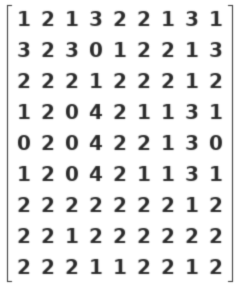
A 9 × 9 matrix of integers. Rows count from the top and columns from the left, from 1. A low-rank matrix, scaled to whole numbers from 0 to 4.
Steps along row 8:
same down up same same same same same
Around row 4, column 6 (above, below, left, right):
2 2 2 1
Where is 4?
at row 4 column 4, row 5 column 4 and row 6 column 4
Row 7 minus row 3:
0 0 0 1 0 0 0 0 0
